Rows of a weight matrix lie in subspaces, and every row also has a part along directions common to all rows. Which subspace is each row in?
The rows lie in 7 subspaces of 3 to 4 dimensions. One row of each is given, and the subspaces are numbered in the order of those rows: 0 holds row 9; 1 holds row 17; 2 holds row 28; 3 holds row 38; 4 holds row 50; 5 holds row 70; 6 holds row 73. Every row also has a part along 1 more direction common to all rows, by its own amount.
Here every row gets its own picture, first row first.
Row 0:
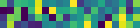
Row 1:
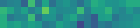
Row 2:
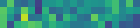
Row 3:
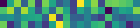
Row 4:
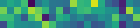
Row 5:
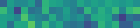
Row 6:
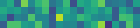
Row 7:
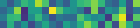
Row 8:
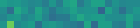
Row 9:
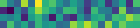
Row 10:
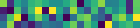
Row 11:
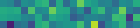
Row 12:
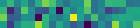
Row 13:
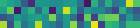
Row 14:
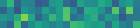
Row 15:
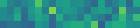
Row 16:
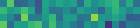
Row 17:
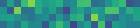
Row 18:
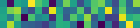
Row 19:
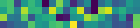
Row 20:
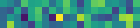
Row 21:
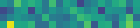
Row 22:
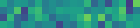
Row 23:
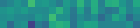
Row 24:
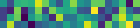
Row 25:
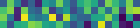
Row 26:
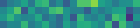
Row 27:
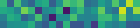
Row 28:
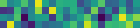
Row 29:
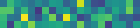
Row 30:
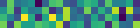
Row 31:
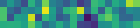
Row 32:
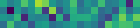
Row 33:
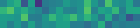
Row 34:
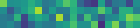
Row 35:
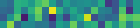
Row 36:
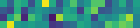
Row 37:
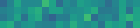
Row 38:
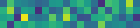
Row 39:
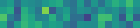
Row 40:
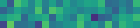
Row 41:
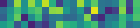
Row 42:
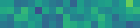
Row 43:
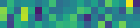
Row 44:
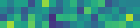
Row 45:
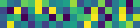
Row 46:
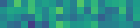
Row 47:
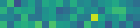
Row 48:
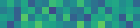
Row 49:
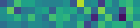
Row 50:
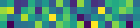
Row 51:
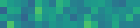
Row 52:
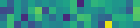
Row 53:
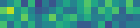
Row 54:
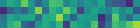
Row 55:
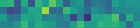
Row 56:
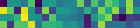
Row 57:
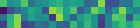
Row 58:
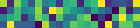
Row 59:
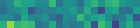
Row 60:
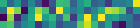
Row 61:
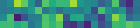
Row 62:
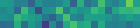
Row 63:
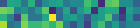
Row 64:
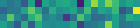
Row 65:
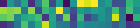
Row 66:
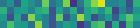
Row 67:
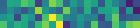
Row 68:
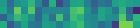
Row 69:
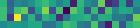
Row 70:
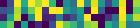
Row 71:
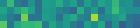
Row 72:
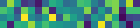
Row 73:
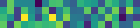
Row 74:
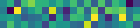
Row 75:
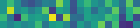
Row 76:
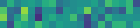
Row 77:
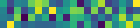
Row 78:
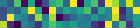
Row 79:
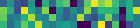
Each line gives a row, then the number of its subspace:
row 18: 0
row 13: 1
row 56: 2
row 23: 5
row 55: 0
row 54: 6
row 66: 3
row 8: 4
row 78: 3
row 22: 2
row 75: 2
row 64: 3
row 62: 6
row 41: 5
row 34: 4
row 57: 6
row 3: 5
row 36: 5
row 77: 0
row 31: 0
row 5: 2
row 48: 0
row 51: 2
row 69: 3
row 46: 5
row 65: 4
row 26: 4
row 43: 2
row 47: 1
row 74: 1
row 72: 0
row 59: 4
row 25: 2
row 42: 6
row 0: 3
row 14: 6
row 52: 3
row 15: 4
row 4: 4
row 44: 5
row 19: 5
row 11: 4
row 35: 5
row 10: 3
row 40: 1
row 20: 3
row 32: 2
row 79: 3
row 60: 2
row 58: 1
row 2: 1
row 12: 2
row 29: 3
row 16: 1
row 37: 5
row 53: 0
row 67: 6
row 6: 3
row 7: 4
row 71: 1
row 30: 6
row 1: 0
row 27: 6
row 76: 2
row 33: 0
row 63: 6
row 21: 4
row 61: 6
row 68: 2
